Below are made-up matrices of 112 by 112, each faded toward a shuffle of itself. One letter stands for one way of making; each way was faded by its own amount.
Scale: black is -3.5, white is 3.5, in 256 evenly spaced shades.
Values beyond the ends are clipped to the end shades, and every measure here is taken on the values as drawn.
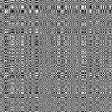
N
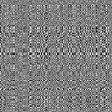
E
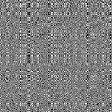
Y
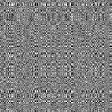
Y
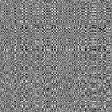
Y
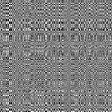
N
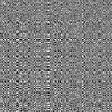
Y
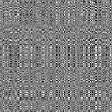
E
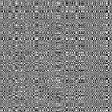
E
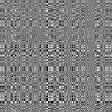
N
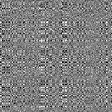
Y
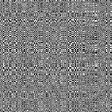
Y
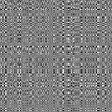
N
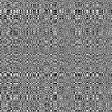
E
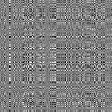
N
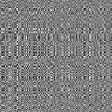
E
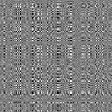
N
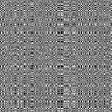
E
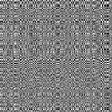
E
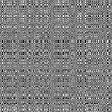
E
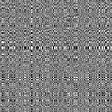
E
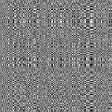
E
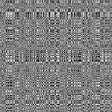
E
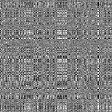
Y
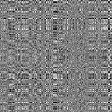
Y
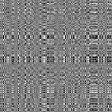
N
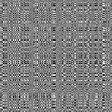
N
